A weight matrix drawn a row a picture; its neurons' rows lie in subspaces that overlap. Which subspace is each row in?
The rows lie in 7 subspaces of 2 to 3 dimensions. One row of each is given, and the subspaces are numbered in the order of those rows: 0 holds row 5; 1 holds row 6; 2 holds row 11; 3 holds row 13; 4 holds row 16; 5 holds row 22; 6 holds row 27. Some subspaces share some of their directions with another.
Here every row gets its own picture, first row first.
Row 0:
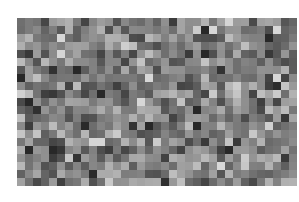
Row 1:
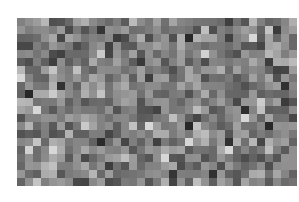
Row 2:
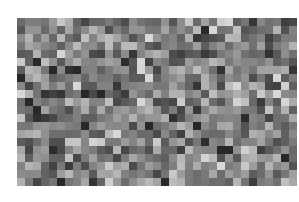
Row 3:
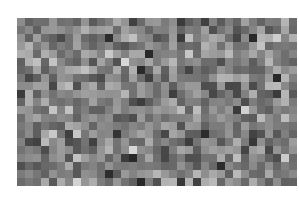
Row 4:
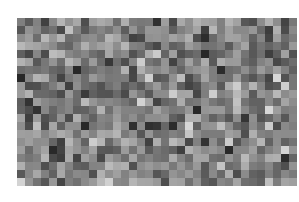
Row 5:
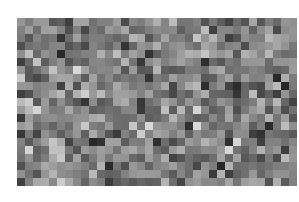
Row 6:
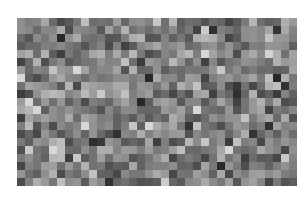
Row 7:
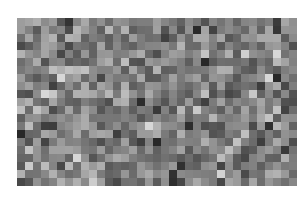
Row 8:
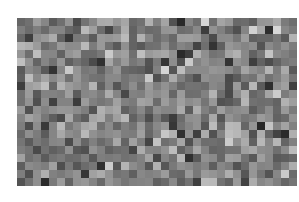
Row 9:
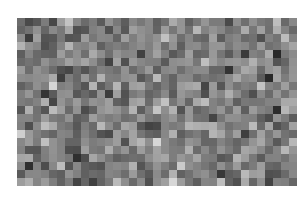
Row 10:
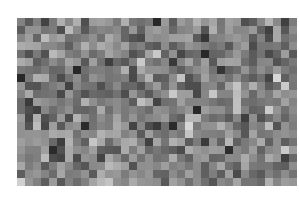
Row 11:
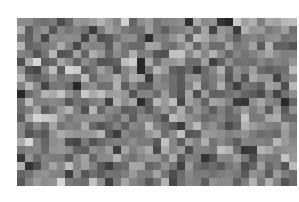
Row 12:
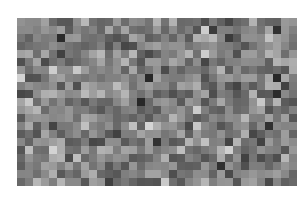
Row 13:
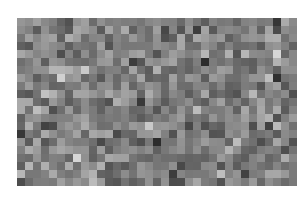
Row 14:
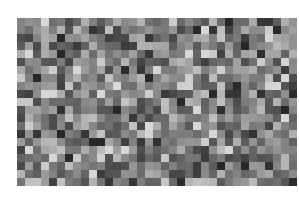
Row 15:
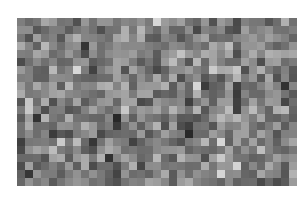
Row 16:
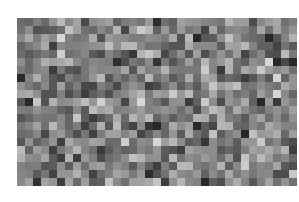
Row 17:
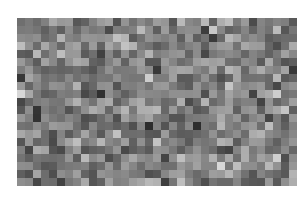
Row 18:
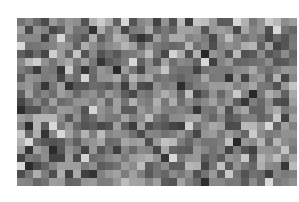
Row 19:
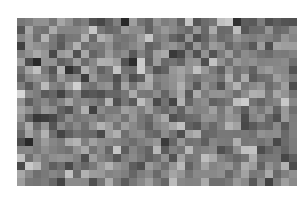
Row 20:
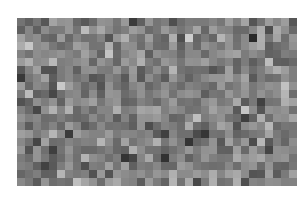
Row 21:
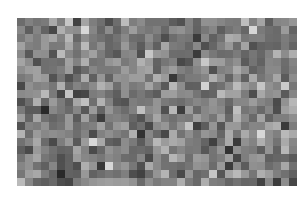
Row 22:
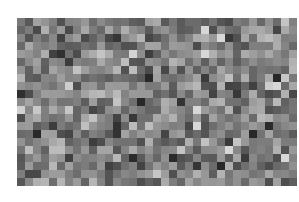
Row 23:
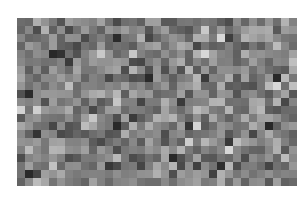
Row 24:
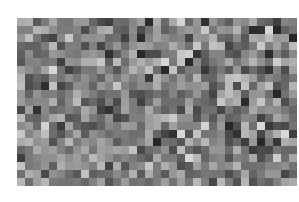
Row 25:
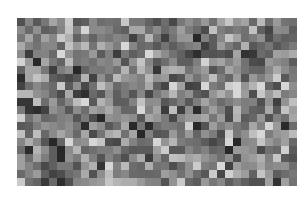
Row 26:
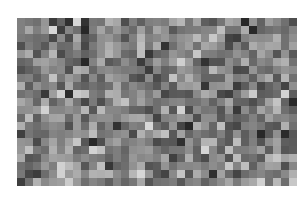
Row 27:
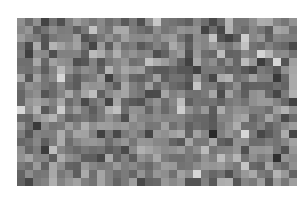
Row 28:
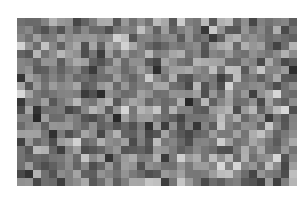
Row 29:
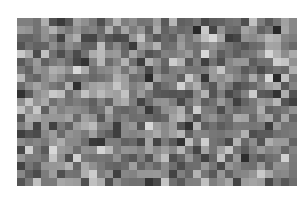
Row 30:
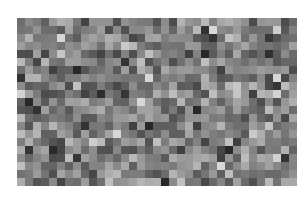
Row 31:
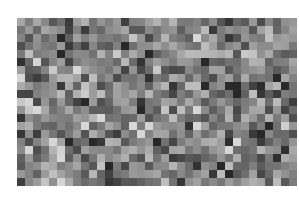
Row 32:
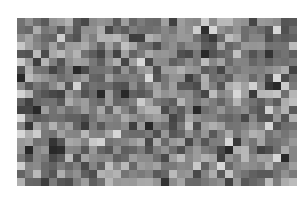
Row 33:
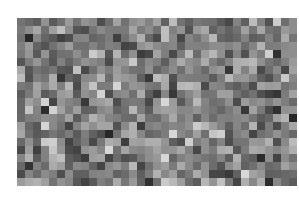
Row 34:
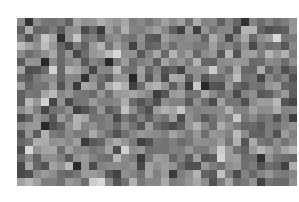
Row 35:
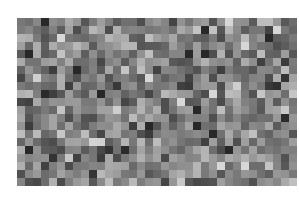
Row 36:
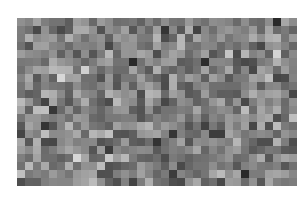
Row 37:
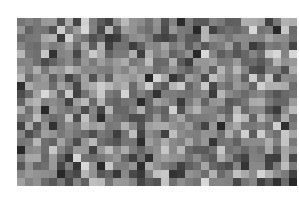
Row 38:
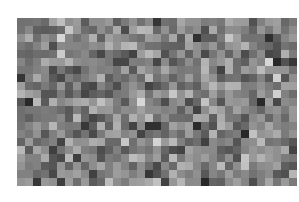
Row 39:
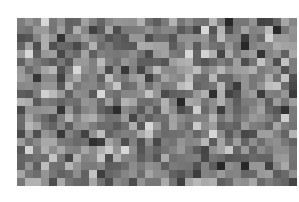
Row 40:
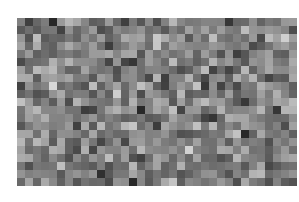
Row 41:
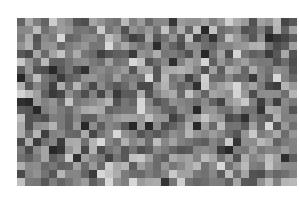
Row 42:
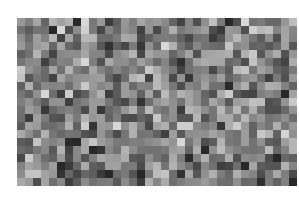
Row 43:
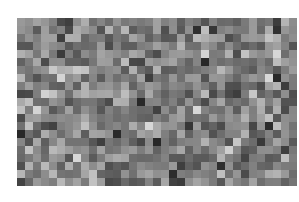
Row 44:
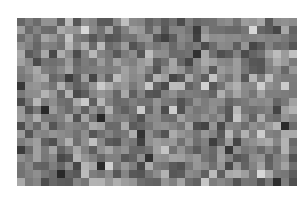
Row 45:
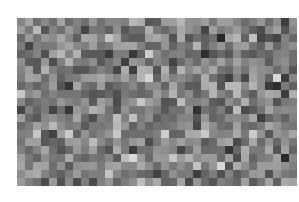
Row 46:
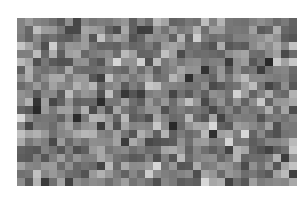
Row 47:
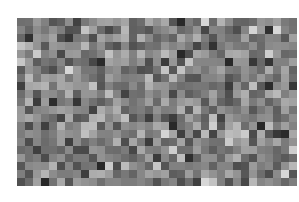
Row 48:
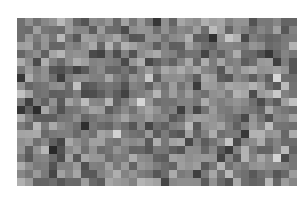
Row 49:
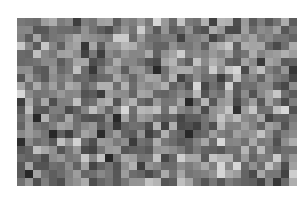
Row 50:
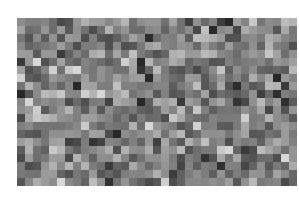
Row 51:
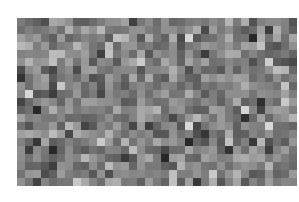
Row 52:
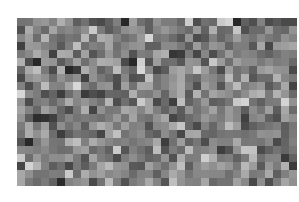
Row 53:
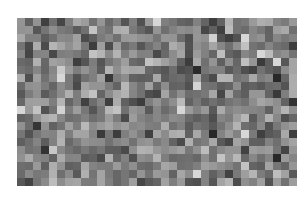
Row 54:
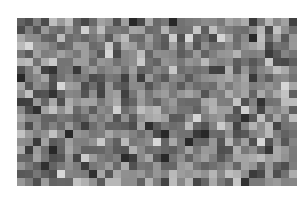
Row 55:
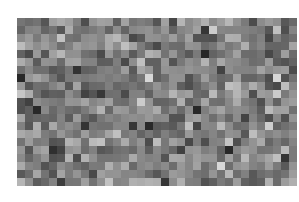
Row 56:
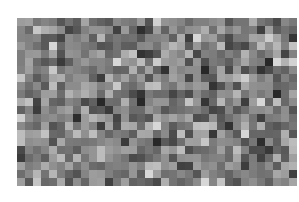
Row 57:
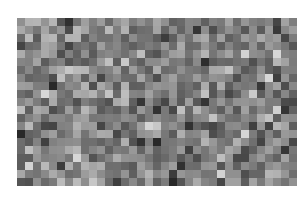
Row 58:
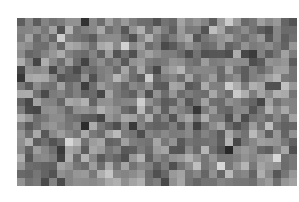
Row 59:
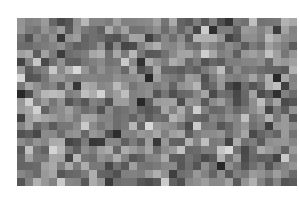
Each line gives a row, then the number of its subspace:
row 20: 5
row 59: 2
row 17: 1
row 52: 2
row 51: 5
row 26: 0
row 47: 4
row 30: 5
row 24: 4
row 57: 3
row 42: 0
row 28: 1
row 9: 3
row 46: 4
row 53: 6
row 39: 6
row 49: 1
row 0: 6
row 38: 4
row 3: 5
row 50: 2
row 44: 0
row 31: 0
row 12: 4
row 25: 0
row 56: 4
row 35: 6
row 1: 5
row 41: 3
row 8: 4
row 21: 0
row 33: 3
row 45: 5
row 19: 2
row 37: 0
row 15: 1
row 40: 3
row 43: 3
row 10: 1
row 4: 1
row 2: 2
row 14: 6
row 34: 1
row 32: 4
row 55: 1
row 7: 3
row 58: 0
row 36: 3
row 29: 0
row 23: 5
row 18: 2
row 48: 6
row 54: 5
